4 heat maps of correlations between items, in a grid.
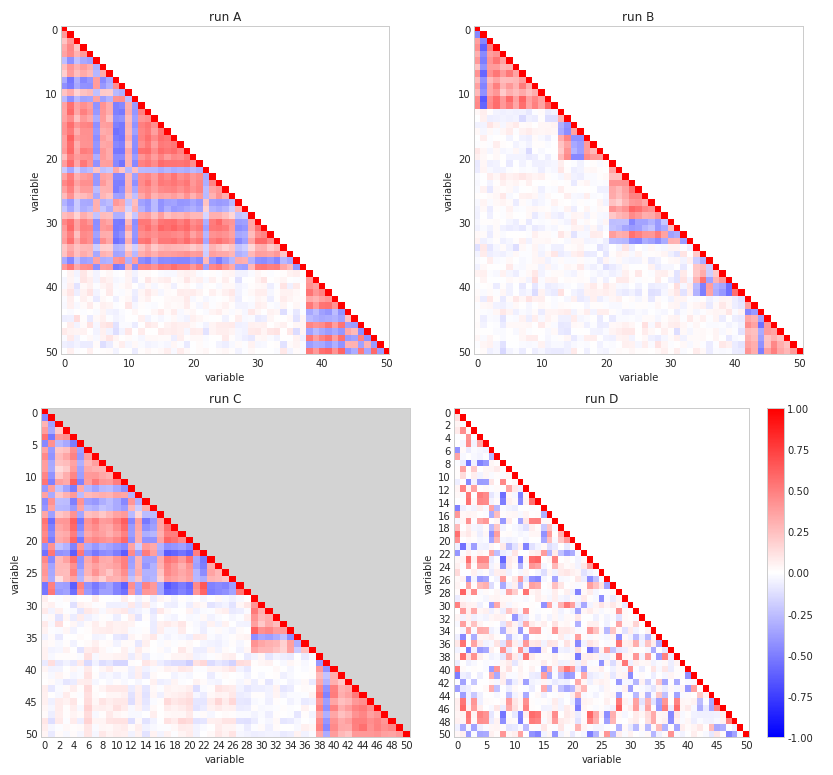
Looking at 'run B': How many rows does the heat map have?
51
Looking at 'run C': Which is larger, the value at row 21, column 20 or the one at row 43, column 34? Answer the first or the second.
the second
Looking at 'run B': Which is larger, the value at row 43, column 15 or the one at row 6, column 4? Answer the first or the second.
the second
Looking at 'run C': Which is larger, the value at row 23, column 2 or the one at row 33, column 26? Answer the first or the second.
the first
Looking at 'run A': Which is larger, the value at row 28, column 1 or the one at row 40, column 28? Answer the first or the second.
the second
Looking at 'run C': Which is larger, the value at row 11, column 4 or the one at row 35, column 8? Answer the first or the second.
the first
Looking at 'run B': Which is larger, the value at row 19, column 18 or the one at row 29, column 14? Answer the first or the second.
the first
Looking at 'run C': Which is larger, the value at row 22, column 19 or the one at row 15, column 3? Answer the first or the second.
the second
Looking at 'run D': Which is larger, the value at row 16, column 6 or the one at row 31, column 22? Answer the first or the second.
the second
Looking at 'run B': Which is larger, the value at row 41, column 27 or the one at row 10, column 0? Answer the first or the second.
the second
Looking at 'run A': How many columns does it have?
51
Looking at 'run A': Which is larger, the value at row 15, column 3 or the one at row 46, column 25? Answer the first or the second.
the first
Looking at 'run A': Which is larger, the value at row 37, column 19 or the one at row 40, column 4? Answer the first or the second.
the first
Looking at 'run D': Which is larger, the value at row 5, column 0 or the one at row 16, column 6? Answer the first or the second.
the first
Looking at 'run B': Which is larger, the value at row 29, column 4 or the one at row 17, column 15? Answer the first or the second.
the first
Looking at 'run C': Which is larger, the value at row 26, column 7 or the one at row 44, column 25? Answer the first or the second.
the first
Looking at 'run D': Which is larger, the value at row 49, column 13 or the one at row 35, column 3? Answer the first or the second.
the first
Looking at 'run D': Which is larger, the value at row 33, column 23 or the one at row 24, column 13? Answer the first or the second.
the second
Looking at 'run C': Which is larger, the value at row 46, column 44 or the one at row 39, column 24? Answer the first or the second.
the first
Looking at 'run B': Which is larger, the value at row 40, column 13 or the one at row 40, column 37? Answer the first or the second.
the first
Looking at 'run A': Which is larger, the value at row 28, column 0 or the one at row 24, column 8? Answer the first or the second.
the first
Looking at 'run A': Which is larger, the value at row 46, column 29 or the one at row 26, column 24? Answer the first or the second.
the second
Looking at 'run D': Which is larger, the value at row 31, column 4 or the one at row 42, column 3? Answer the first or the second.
the first
